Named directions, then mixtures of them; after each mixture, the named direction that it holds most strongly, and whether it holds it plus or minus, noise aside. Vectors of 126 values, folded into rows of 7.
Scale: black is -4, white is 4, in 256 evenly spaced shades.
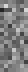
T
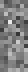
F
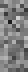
F, minus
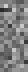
T, plus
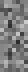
F, minus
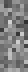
F, plus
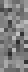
F, minus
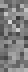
F, plus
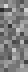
T, plus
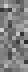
T, plus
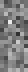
F, plus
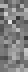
F, plus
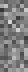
T, plus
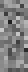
F, minus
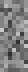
F, minus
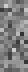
T, plus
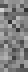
T, minus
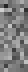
T, minus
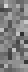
T, plus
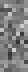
T, plus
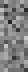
T, minus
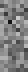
F, minus
